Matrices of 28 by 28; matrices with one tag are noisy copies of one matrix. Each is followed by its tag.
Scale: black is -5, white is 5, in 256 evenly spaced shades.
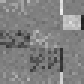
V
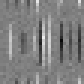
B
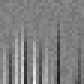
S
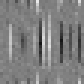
B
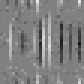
B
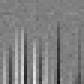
S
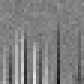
S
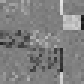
V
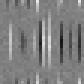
B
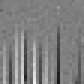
S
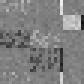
V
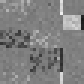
V
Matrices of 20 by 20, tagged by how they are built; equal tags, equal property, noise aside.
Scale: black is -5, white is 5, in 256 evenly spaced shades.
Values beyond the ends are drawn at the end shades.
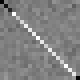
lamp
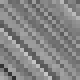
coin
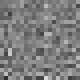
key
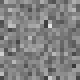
key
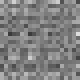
key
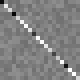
lamp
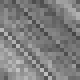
coin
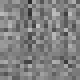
key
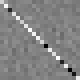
lamp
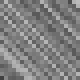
coin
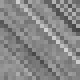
coin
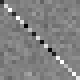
lamp
